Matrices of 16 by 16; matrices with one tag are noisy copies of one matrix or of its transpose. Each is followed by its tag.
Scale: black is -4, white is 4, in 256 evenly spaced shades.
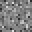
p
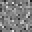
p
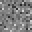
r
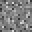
p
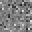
r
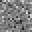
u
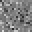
u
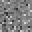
r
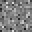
p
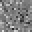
u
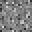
p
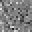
u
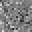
u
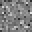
p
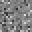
r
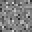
p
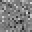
u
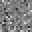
r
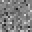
r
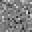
u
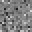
r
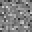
p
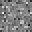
p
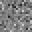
r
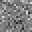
u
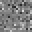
r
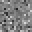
r
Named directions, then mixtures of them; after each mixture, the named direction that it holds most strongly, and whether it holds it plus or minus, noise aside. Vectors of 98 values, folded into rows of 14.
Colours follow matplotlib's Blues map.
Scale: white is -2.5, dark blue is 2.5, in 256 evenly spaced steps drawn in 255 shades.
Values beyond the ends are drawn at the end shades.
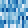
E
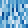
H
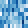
E, plus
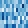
E, minus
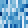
E, minus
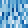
H, plus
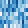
E, plus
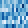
E, minus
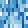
E, plus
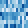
E, minus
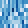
H, plus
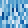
H, plus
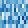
H, minus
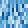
H, plus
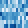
E, minus
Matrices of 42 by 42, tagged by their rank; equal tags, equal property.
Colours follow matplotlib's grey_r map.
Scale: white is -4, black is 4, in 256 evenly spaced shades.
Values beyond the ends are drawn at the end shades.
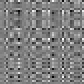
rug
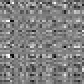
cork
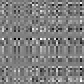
rug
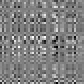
rug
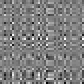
rug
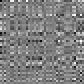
cork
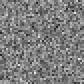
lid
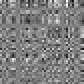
cork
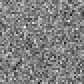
lid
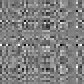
cork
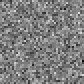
lid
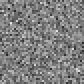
lid
